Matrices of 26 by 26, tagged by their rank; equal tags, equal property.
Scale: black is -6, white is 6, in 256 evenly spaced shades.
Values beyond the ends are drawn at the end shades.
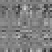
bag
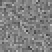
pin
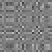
bag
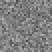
pin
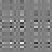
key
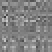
bag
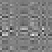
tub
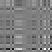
key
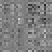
bag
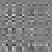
tub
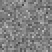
pin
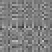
bag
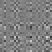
tub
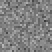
pin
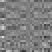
bag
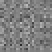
bag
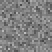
pin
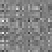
bag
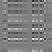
key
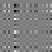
key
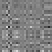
tub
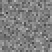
pin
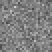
pin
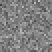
pin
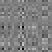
tub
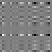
key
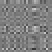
tub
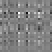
tub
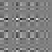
key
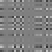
key
